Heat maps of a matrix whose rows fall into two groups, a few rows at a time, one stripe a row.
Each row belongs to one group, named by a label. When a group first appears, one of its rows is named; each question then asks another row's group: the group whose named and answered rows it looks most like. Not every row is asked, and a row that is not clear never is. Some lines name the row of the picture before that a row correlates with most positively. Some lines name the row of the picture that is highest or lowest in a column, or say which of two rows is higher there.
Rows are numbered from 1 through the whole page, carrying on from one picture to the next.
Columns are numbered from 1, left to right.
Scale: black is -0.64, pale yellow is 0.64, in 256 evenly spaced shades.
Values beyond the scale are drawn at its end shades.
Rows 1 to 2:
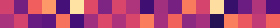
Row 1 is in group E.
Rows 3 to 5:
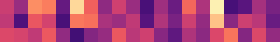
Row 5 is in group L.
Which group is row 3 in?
E
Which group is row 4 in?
E
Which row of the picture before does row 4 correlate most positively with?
1
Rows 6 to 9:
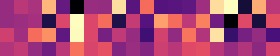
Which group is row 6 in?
L
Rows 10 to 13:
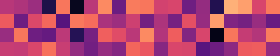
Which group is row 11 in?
E
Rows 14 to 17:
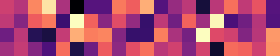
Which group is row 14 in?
L
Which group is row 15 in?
E
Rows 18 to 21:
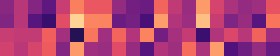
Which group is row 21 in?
E
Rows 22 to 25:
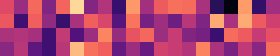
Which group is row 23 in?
E
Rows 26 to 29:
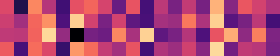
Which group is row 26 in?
E
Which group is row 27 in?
E
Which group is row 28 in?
L
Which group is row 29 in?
E
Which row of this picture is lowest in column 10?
27
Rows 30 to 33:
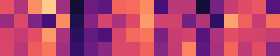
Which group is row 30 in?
L
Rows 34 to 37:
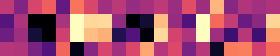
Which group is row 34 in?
E
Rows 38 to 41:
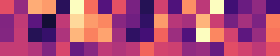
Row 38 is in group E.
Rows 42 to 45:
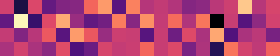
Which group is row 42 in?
E
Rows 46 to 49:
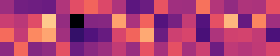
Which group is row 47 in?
L
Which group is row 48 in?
L
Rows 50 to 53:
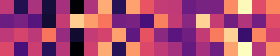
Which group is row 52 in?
L
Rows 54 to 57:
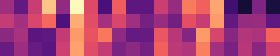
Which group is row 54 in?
E
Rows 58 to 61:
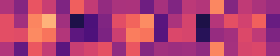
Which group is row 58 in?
E
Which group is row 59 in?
L
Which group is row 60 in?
L
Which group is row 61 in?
E
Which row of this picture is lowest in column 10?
58
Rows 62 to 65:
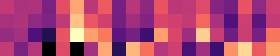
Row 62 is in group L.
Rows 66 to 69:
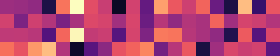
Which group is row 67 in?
E
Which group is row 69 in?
L
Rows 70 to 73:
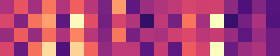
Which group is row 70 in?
E
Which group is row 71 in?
E
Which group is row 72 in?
E
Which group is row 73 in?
E
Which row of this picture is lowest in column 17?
71
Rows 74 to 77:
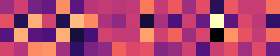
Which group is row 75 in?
E
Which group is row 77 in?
L
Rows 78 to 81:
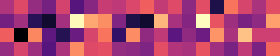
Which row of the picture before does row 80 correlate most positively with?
75
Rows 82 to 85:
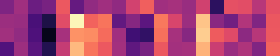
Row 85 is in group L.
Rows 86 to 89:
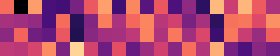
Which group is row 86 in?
E
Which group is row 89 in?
E
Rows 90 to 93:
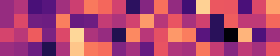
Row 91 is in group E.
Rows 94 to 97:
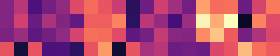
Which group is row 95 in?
L
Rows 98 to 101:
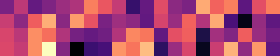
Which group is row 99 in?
E
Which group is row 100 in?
L
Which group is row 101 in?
L
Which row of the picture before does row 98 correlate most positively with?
94
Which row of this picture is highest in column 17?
101
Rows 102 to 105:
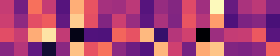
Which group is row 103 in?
E
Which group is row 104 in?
L
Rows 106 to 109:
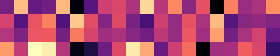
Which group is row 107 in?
E
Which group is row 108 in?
E
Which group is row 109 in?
L
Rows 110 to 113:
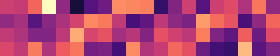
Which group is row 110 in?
L
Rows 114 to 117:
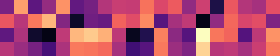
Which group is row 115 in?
L
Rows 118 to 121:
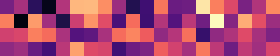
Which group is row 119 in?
E
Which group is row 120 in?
L
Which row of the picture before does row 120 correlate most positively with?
115
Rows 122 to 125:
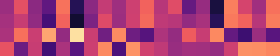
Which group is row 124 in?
E
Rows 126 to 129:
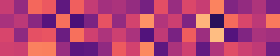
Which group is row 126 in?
E
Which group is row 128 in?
E
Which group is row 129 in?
L
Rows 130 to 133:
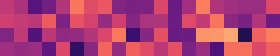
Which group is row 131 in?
E
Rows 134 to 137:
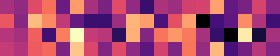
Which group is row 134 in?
E
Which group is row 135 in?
L
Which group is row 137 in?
E
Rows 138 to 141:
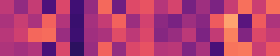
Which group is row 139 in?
L
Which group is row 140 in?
L
